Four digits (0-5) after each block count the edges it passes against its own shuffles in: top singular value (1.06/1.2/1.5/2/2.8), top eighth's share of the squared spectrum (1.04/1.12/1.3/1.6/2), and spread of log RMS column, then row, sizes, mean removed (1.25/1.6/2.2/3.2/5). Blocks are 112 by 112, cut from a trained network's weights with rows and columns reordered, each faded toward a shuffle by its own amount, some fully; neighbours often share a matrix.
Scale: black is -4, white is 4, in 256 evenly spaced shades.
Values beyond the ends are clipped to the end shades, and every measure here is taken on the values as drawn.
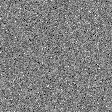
0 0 0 0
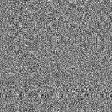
4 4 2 2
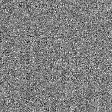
3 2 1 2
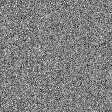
2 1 0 0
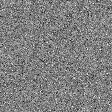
2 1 0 0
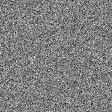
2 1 0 0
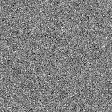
3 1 0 0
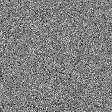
2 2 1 0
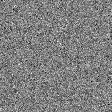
2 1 0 0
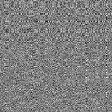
5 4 2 3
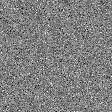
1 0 0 0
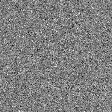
3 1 0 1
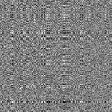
5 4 3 3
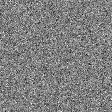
0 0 0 0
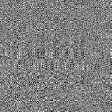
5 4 3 3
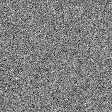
0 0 0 0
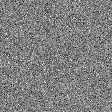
0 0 0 0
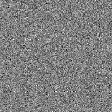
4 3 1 1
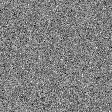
0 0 0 0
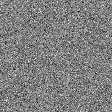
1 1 0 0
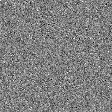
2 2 0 1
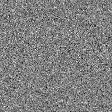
3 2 0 1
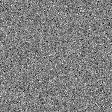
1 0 0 0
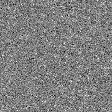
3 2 1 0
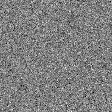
2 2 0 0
